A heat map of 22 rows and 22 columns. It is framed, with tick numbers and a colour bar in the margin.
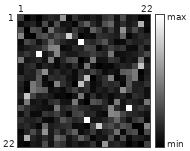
Symmetry: a half turn. Stripes: none. Slope: none. Average level on the scale: 20%. Histogram: skewed, a long tail of high values. Odd rows or columns: none.
